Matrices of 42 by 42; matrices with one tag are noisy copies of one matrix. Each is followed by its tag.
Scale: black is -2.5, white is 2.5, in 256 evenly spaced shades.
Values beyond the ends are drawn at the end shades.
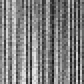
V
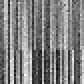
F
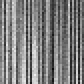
V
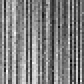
V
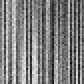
V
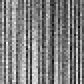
V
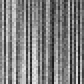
V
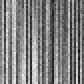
V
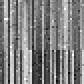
F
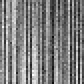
V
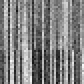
F
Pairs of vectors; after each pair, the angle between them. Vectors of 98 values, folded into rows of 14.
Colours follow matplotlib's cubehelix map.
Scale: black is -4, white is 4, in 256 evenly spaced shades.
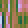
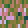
orthogonal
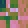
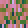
orthogonal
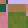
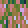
partly opposed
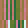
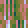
nearly parallel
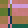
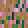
orthogonal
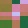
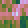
nearly parallel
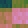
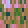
partly opposed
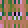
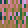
partly opposed
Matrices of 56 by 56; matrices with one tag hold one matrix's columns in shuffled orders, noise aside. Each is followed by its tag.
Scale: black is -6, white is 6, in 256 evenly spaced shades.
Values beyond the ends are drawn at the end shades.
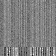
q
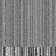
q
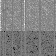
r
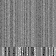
q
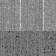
r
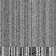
q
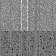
r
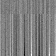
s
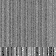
q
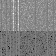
r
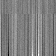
s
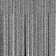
s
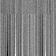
s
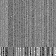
q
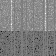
r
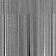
s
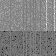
r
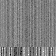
q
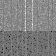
r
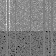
r
